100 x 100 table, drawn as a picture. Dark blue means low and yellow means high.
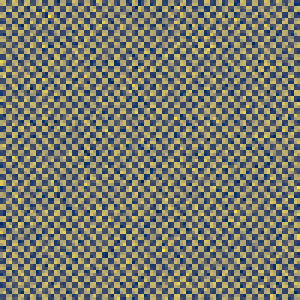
The histogram has two humps. No overall slope runs across the table. A checkerboard runs through the table. Overall the values sit about 50% of the way up the scale.
